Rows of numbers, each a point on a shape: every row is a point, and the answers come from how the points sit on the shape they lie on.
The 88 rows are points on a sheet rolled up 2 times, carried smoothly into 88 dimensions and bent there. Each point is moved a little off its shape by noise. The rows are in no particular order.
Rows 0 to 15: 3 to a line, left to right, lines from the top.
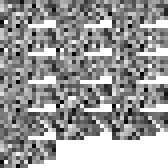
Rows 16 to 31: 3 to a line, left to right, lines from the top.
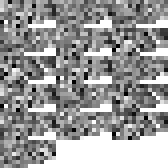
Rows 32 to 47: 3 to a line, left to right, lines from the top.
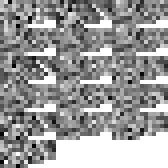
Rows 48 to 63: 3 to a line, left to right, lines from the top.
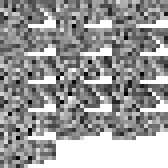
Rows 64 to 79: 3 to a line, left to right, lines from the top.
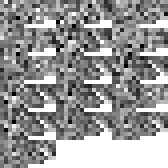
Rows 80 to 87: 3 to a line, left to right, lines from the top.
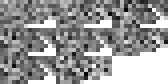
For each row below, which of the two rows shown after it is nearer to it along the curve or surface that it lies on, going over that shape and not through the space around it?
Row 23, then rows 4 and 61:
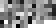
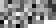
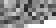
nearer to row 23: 4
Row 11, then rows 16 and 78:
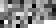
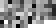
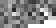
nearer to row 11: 16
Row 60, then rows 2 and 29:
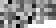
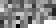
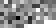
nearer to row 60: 29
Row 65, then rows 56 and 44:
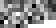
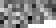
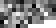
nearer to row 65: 44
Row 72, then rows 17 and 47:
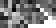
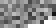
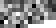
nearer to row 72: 47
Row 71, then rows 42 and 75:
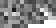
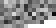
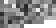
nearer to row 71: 42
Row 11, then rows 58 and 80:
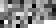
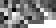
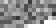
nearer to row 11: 58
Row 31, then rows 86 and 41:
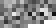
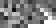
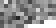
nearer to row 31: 86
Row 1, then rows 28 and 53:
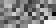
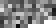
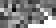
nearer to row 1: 53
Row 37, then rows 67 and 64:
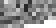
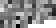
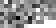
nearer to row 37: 64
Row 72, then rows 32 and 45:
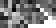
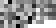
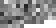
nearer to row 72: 32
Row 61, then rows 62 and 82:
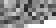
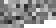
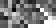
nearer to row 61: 62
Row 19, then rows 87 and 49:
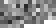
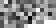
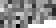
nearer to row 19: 87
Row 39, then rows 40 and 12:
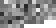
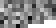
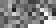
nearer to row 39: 12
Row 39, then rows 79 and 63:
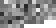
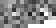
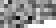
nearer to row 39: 79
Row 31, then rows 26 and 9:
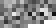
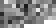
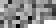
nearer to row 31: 26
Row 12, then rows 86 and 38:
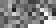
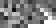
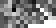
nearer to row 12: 86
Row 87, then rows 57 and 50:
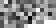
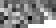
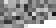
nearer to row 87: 50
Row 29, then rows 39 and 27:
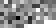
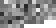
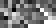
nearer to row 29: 39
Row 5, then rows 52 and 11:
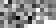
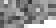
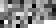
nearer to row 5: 11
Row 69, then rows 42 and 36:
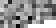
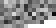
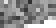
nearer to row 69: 36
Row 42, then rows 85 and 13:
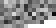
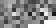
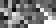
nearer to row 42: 85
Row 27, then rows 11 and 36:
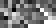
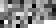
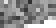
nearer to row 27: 11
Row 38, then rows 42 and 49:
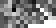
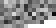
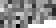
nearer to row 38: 42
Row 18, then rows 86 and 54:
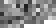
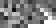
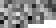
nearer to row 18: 86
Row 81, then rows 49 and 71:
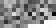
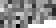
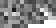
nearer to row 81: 71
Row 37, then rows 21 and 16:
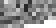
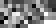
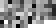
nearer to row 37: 16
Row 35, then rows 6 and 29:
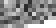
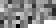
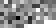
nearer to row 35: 29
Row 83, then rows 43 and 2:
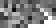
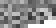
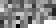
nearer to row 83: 2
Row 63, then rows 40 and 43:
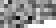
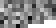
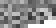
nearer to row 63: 40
